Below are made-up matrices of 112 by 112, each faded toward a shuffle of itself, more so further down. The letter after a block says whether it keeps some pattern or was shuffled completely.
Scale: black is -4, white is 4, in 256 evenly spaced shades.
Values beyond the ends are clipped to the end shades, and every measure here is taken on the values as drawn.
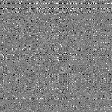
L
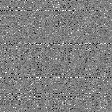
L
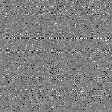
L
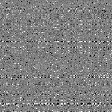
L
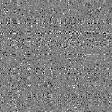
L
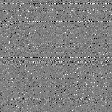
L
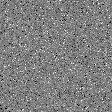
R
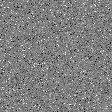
R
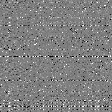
L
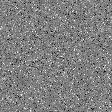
R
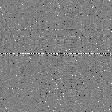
L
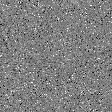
R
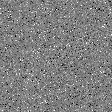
R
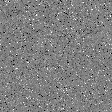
R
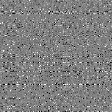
L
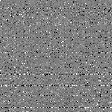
L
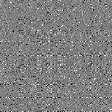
L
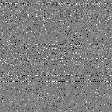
L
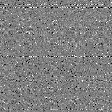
L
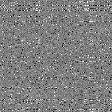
L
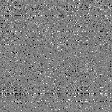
L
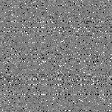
L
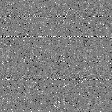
L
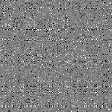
L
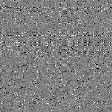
L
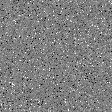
R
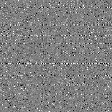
L
